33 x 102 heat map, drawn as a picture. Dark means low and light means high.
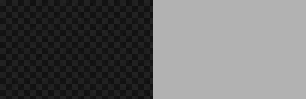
It is made of 1 by 2 panels. Panel 1,1: very low, checkered, faint in contrast. Panel 1,2: high, flat.
